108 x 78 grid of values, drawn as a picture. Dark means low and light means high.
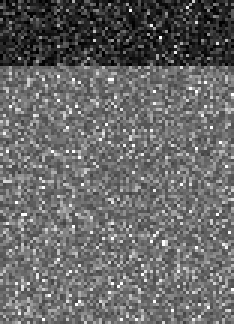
Stripes: none. Average level on the scale: 40%. Seam: horizontal, 20% of the way down, the bottom part higher.
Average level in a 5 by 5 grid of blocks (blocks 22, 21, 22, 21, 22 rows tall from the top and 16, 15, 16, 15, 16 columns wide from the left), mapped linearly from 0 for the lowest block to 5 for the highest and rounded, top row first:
00000
55555
55555
55555
55555
